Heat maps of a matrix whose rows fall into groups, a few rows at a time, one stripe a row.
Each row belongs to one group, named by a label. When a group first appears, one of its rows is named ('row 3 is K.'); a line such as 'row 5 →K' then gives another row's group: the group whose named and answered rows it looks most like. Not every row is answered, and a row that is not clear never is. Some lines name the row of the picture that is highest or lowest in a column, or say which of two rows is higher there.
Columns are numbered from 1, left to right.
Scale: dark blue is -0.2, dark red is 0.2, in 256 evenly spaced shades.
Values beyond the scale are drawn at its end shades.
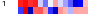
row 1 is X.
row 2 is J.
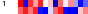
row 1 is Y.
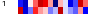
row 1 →J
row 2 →Y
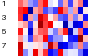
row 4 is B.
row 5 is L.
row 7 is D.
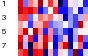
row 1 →D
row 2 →X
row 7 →L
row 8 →L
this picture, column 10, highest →7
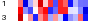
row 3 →D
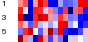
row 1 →J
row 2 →L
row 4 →L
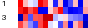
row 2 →X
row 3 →B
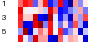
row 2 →D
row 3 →X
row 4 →L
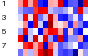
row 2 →J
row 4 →L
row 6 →Y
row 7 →X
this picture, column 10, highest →4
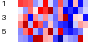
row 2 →B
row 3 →L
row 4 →X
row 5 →B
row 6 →J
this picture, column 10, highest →3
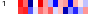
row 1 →L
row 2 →B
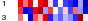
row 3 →J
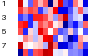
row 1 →Y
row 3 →L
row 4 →B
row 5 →D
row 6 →B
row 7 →D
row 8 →B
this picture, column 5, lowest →2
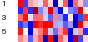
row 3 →X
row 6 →L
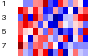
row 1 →Y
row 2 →X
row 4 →Y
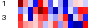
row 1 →D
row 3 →L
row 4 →X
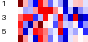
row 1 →D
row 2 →B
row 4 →L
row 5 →Y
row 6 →D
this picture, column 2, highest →3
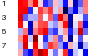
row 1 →X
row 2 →B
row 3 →L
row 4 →L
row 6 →X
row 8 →L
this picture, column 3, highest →1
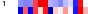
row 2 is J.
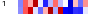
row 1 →X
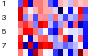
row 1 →J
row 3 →D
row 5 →Y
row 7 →D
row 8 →J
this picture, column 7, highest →7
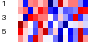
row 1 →Y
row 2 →J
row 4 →D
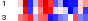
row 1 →B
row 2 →B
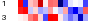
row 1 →D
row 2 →X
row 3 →X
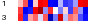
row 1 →J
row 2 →L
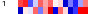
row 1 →B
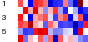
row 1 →J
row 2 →X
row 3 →L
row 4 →X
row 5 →J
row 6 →Y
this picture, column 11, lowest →3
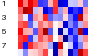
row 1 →X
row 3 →J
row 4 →B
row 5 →D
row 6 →B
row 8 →J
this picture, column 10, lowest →6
